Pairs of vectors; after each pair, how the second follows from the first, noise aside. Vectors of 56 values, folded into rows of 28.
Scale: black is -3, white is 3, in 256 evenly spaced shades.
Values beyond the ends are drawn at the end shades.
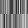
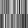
negated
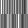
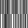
wrapped around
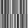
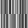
reversed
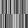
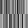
wrapped around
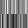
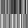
reversed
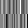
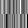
copied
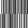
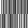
copied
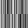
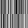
wrapped around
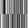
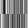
copied
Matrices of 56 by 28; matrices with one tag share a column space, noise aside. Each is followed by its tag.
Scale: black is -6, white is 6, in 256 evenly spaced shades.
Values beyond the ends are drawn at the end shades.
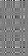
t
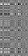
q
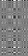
t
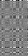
t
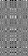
t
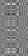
q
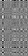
t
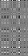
t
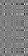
q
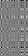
t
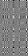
t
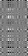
t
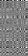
t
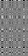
t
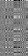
t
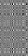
q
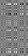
q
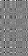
t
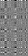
t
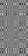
q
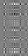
q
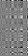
t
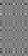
q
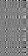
t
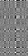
t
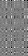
t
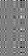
t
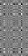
q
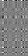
t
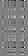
t
